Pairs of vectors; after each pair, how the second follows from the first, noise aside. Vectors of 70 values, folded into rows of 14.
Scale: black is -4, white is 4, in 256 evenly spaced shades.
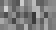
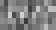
shuffled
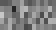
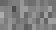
shrunk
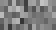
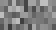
copied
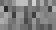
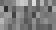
copied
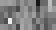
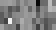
copied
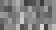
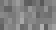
shrunk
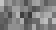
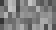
shuffled
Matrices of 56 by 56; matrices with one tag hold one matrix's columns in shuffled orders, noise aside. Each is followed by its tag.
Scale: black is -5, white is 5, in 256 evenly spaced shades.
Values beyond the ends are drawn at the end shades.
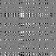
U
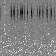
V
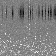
V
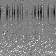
V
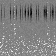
V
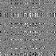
U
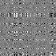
U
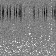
V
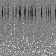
V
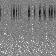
V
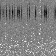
V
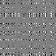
U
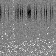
V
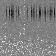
V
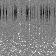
V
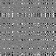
U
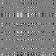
U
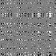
U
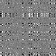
U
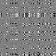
U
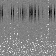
V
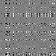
U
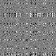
U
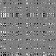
U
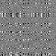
U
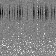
V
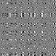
U
